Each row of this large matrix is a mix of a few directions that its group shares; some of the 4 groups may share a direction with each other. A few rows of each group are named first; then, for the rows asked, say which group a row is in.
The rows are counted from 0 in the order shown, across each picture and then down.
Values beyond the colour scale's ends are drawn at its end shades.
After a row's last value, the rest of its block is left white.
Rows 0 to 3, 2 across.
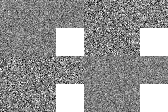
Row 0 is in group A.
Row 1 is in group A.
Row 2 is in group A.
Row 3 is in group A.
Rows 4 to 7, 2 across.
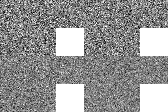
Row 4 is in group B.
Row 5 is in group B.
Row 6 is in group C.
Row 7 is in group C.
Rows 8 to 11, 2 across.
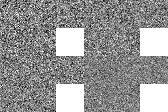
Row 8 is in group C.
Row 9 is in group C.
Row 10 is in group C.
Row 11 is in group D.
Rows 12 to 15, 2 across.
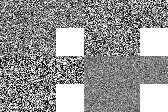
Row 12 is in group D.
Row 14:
C
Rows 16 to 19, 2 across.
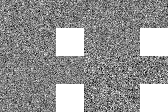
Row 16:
A
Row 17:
A
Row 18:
D
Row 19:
A
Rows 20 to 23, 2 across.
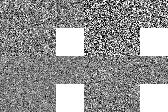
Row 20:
C
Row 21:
D
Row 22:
A
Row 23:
D
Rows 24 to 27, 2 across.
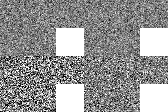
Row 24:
B
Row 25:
C
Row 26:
C
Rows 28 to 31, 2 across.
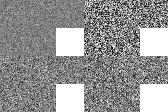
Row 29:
B
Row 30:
B
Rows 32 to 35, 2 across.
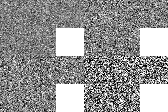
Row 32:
C
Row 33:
D
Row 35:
A
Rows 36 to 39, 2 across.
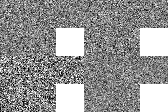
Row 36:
B
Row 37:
D
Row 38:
A
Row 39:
B
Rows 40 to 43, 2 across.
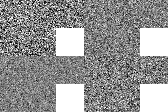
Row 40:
D
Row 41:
B
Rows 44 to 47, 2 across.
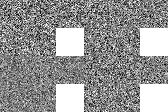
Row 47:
C
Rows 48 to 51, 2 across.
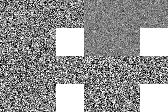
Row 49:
A
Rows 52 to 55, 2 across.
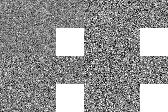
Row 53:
D
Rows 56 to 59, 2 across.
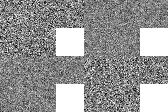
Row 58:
A
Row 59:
A
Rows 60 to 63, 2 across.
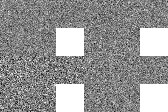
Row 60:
A
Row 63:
A
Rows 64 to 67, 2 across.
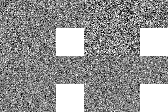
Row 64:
B
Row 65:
C
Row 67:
D
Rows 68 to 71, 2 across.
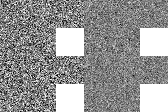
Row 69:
D
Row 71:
A
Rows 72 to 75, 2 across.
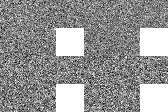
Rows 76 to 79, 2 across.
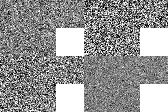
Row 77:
A
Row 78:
D
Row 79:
A
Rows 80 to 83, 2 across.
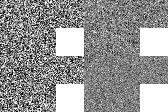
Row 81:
A
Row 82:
D
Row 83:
B
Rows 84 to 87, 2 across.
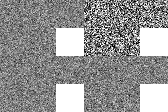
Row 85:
A
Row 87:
D
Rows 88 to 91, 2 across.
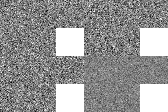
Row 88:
B
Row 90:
A
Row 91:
D
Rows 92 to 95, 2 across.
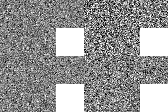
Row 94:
D
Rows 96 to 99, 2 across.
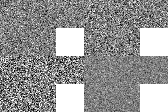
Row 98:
B
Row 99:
D
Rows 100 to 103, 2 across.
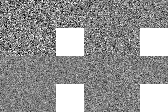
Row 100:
C
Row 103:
B
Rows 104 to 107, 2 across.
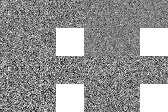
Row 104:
A
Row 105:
B
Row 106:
A
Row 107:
C
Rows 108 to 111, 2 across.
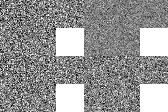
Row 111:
C
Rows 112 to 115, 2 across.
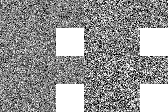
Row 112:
C
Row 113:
D
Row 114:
B
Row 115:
C
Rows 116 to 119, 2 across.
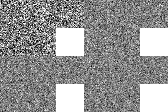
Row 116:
C
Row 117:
C
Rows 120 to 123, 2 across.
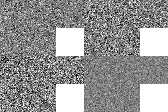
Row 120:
A
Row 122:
A
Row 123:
C
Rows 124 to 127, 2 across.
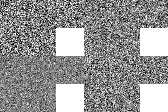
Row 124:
B
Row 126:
C
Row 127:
D
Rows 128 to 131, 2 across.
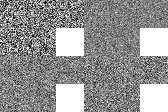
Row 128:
D
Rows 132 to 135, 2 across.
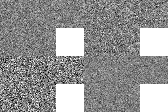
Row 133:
C
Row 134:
B
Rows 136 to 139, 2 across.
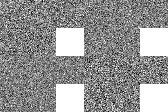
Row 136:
C
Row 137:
B
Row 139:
B
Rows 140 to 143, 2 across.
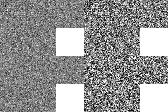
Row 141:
D
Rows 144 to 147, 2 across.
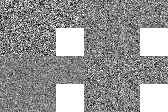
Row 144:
A
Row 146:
D
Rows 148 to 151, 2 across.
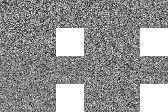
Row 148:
C
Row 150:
C
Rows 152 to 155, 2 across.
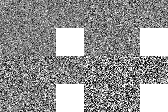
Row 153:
B
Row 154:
B
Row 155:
A
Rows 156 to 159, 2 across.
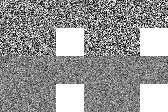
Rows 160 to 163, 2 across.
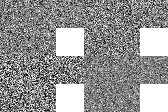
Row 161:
B
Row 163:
C
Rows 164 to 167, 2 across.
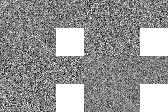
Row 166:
C
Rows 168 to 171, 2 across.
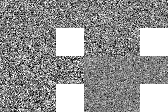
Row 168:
D
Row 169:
D
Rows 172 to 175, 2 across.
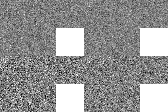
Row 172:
C
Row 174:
B
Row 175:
C
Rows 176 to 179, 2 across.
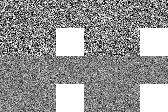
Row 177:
D
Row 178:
B
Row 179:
D
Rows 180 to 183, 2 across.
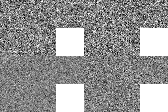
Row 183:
B
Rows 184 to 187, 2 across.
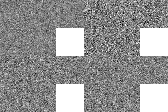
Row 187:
D
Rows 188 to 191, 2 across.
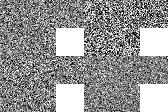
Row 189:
A
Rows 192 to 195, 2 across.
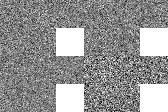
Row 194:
A
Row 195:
D
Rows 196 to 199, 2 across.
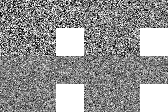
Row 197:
D
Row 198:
C
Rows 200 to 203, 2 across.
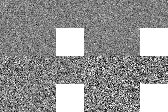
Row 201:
D
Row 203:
A
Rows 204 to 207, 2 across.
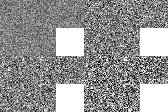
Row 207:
A
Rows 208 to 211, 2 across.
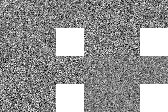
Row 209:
C
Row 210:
B
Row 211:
B
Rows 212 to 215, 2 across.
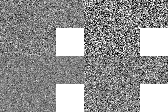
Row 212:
D
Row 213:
B
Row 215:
A
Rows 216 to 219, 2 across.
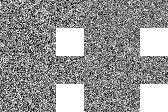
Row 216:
C
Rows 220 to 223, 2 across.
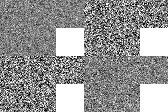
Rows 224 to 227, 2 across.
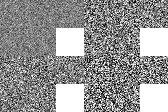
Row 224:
A
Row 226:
B
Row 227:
B
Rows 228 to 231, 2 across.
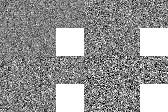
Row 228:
D
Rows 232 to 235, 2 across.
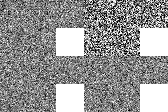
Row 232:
A
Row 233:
C
